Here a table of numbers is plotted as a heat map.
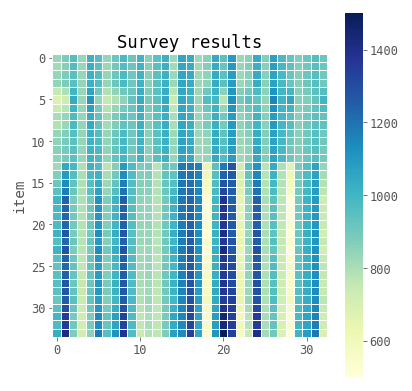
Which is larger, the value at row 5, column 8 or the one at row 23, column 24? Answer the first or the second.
the second
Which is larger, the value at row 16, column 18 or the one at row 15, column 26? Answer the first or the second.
the second
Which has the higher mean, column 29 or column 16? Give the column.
16
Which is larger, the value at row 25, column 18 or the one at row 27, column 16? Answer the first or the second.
the second
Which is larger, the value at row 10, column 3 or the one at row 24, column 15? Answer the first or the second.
the second
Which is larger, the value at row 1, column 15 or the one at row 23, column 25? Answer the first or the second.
the first
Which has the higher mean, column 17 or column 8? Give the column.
8
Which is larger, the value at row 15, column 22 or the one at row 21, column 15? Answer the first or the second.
the second
